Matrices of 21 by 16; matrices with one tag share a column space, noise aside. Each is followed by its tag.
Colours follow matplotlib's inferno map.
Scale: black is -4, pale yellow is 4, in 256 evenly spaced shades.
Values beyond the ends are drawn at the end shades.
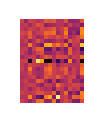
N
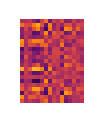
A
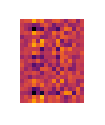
A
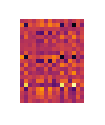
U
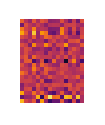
N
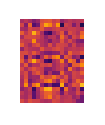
U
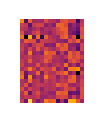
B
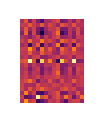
N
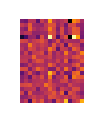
B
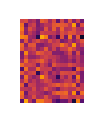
B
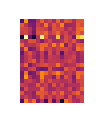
B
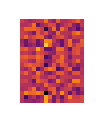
A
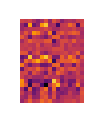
U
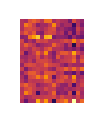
B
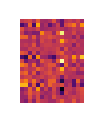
U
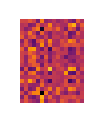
A
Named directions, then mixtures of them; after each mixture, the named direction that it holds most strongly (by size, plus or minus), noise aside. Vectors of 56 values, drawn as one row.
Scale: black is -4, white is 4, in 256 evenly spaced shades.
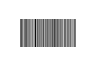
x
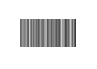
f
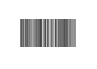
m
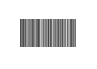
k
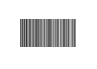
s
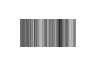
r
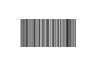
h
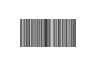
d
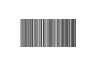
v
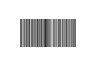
d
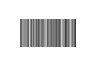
f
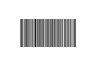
x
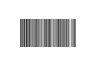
s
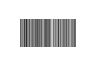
d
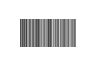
s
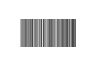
v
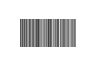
s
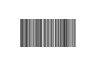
m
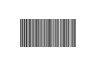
s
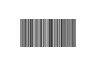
v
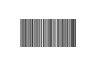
v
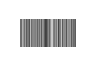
d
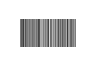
k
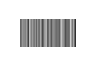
f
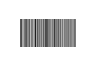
x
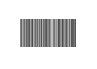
d
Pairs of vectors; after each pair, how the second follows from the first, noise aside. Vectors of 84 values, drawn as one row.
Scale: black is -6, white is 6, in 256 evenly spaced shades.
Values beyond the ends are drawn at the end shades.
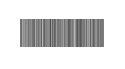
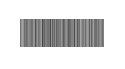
sign-scrambled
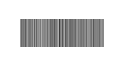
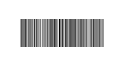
scaled up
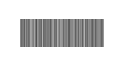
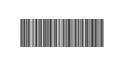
scaled up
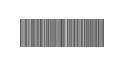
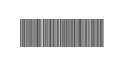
wrapped around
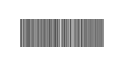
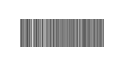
wrapped around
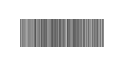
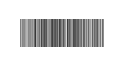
scaled up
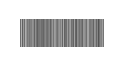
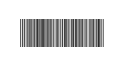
scaled up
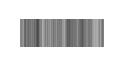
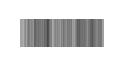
wrapped around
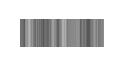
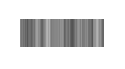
wrapped around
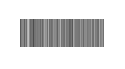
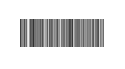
scaled up
